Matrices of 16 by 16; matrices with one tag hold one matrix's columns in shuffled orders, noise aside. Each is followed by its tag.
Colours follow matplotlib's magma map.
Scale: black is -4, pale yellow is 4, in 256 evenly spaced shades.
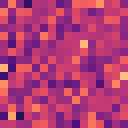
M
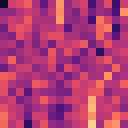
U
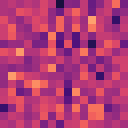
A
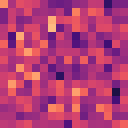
A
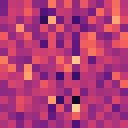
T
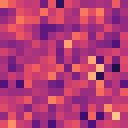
M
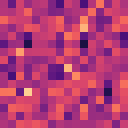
A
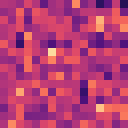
A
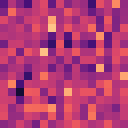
A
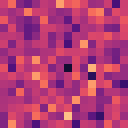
M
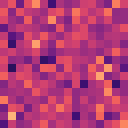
M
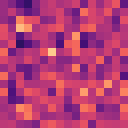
A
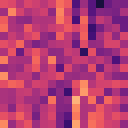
U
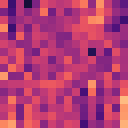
U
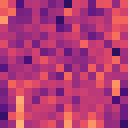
U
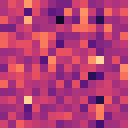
T
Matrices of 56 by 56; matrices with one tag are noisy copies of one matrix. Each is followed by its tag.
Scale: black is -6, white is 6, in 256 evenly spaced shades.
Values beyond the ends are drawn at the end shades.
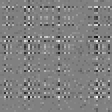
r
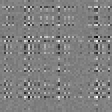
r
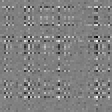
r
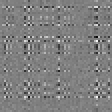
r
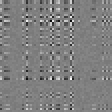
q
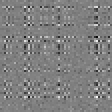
r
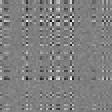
q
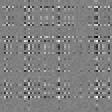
r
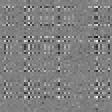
r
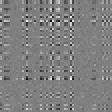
q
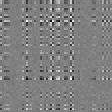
q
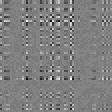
q
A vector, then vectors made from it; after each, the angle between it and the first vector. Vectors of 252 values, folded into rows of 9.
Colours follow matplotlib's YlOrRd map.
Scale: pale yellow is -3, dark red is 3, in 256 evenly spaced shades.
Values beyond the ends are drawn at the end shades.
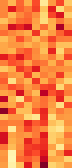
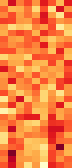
nearly opposite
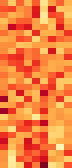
nearly parallel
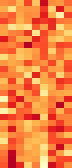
nearly opposite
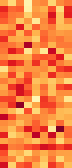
orthogonal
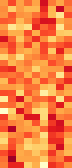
nearly opposite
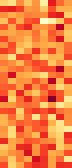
partly aligned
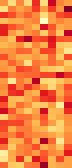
partly aligned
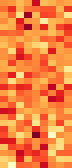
partly aligned
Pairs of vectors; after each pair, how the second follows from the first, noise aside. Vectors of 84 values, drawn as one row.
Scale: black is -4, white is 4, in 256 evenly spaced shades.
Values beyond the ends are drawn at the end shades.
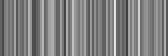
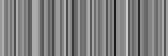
negated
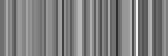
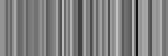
negated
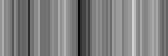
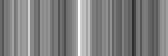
negated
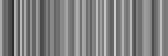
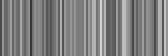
shuffled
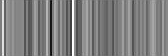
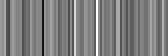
shuffled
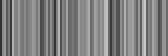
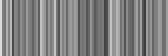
negated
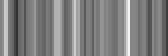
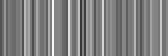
shuffled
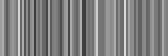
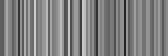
negated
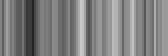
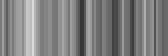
negated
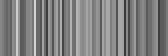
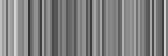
shuffled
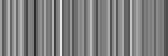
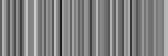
negated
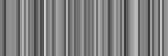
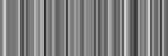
negated
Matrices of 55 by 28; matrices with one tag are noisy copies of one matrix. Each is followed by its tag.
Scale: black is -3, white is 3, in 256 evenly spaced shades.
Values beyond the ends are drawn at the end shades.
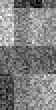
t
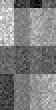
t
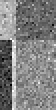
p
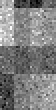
t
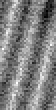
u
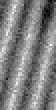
u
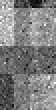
t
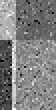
p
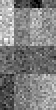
t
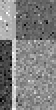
p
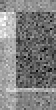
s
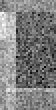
s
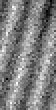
u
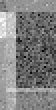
s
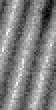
u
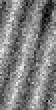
u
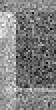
s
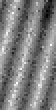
u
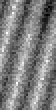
u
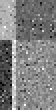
p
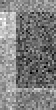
s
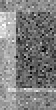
s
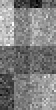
t
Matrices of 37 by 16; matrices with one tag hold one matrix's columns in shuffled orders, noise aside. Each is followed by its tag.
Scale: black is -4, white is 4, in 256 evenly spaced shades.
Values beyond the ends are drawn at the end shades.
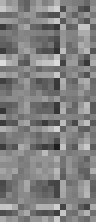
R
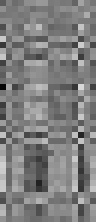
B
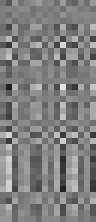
B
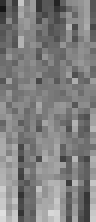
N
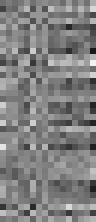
R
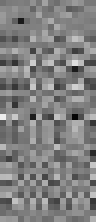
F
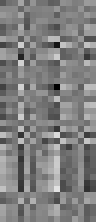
B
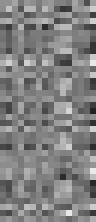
R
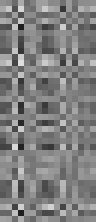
R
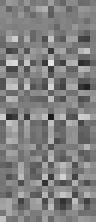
F
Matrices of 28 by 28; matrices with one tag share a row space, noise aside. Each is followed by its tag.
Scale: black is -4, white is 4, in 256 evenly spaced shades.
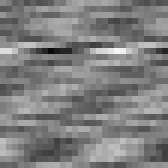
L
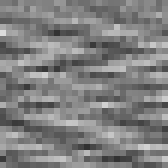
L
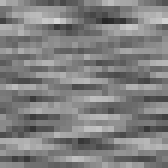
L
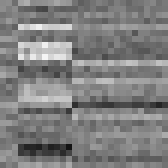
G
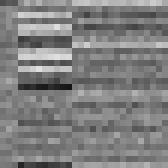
G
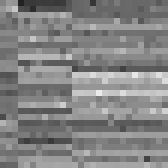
G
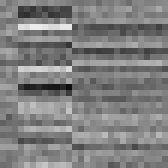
G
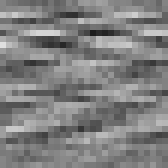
L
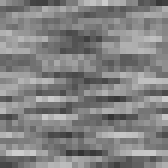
L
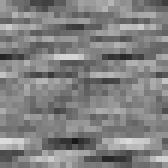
L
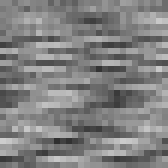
L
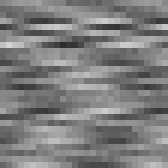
L
